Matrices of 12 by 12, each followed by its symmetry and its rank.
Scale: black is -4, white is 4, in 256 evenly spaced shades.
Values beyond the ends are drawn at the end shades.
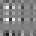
neither, rank one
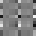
neither, rank one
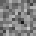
symmetric, full rank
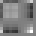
symmetric, rank one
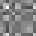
symmetric, rank two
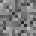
symmetric, full rank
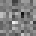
antisymmetric, rank two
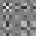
symmetric, rank two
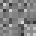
symmetric, rank two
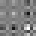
symmetric, rank one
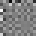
antisymmetric, rank two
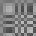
symmetric, rank one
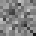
symmetric, full rank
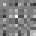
symmetric, rank two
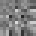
antisymmetric, rank two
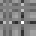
symmetric, rank one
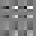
neither, rank one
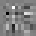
antisymmetric, rank two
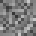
symmetric, full rank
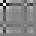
symmetric, rank one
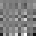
neither, rank one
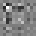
symmetric, rank two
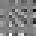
antisymmetric, rank two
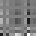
neither, rank one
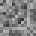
symmetric, full rank
